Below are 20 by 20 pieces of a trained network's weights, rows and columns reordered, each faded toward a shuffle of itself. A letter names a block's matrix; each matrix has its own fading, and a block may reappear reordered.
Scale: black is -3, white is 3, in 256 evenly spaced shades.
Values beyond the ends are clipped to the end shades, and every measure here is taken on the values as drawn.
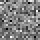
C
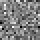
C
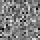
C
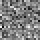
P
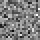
P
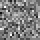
P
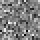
C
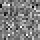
C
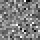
C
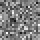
P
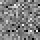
C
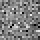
C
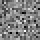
C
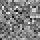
P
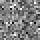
C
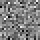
P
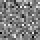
C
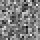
P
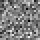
P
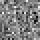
C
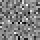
P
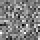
C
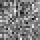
P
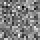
P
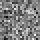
P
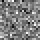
C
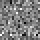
C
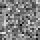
P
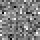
C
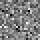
C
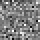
C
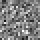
P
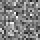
P
